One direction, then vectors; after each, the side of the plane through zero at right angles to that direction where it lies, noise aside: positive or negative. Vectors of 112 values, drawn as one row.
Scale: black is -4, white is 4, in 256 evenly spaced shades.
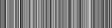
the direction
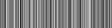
positive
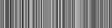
positive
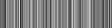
positive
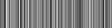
positive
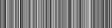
positive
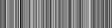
positive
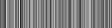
positive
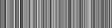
positive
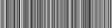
negative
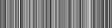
positive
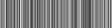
negative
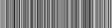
negative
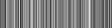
positive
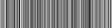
negative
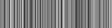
negative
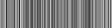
negative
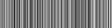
negative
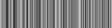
negative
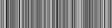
negative
